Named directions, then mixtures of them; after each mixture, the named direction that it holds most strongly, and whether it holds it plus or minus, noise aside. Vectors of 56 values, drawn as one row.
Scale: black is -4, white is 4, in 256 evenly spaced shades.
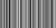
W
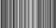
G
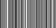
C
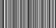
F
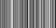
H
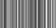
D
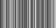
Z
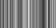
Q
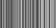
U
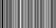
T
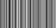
W, plus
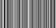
F, minus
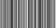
H, minus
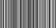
F, plus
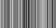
Q, minus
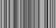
Q, minus
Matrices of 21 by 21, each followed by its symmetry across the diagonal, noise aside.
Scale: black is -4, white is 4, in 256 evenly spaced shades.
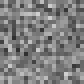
antisymmetric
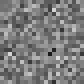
symmetric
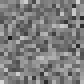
neither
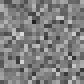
antisymmetric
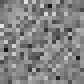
symmetric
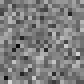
neither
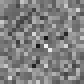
symmetric
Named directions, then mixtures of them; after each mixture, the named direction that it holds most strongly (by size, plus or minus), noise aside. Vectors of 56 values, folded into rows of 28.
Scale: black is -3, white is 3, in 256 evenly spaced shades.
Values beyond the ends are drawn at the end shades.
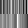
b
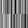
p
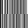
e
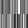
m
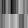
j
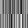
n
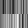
j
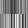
n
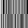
e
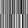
n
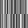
e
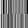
e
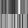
j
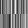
p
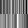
b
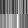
b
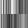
j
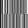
e
